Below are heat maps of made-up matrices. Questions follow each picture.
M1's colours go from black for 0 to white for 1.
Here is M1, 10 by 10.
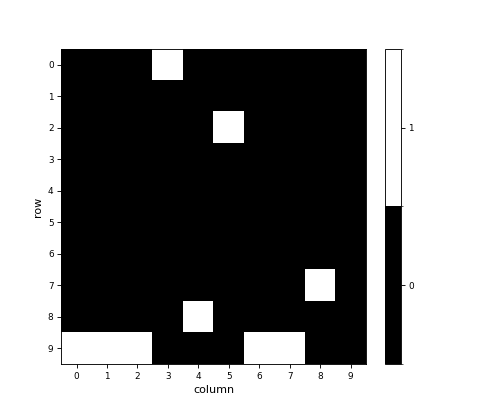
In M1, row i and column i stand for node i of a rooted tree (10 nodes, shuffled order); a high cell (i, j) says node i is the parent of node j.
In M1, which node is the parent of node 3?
0
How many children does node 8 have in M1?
1
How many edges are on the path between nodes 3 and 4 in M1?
5
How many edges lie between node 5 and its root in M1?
2
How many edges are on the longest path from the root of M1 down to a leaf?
3
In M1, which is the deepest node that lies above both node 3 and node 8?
9
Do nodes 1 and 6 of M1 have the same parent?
yes
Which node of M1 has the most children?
9
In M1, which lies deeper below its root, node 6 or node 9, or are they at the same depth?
node 6
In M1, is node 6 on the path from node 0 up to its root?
no
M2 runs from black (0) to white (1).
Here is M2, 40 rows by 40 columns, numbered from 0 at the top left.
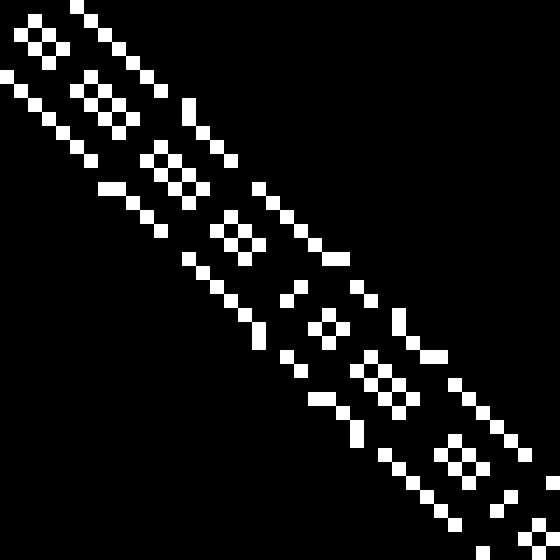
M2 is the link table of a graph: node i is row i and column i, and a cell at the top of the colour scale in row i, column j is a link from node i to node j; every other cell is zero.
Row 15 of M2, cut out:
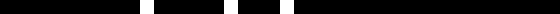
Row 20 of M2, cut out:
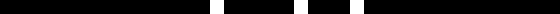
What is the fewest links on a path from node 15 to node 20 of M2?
1
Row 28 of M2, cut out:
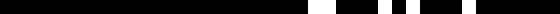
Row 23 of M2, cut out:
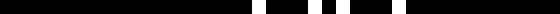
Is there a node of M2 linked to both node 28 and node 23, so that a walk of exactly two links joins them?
yes
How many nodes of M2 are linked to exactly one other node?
2
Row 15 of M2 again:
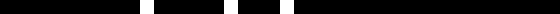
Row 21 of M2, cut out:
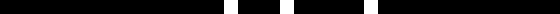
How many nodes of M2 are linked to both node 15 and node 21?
2
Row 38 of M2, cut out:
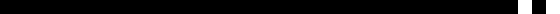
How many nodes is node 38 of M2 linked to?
2
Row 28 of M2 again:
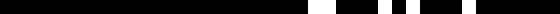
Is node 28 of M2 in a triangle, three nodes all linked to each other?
yes
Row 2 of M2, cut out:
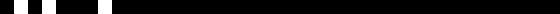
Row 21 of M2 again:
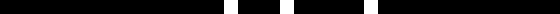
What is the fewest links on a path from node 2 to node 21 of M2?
5
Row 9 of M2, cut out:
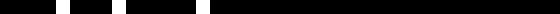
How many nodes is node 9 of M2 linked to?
3
